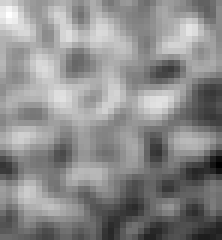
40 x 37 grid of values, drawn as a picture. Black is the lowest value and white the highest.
There are no lone odd cells. The field climbs toward the top left. No single row or column stands out from its neighbours. The ninth with the lowest average is the bottom right. The ninth with the highest average is the top left.
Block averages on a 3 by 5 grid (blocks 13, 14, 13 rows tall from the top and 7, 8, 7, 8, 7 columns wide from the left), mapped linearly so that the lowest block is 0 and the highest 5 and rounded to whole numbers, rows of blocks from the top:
54434 / 44432 / 33110
